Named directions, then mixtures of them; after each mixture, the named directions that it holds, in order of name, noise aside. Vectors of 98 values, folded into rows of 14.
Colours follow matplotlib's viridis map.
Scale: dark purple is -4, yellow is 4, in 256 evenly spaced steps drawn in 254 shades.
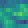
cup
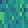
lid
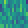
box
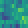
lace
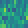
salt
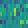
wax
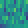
box, salt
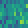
lace, lid, wax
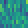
box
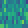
box, salt, wax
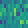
wax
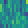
box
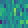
wax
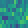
lace, salt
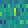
wax
